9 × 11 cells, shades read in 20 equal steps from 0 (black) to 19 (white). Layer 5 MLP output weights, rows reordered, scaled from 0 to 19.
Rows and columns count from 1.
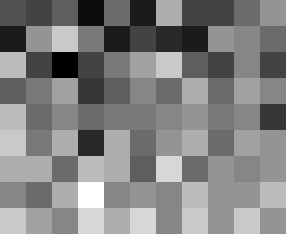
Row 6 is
15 9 13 3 13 8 11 13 8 12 11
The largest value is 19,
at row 8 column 4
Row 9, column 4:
16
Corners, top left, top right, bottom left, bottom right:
6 11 15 11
